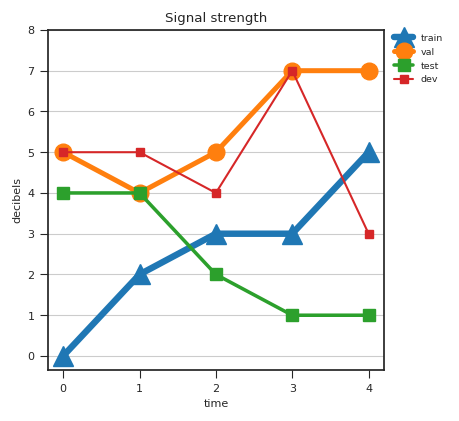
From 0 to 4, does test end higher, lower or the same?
lower
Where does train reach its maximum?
4
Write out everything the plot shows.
Title: Signal strength
x-axis: time, ticks 0 1 2 3 4
y-axis: decibels, ticks 0 1 2 3 4 5 6 7 8
Legend: train, val, test, dev
Values:
train: 0 2 3 3 5
val: 5 4 5 7 7
test: 4 4 2 1 1
dev: 5 5 4 7 3
